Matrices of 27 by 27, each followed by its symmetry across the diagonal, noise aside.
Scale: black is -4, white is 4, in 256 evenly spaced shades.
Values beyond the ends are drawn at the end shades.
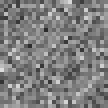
symmetric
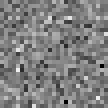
symmetric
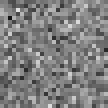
antisymmetric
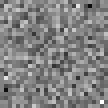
symmetric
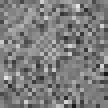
symmetric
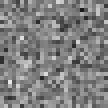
antisymmetric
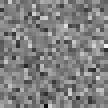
antisymmetric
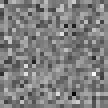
antisymmetric
